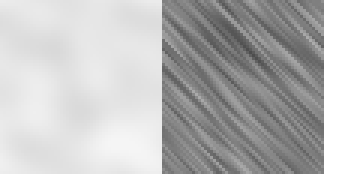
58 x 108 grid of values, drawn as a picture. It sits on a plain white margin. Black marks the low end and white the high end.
It is made of 1 by 2 panels. Panel 1,1: very high, smooth, faint in contrast. Panel 1,2: middling, slanting down to the right.
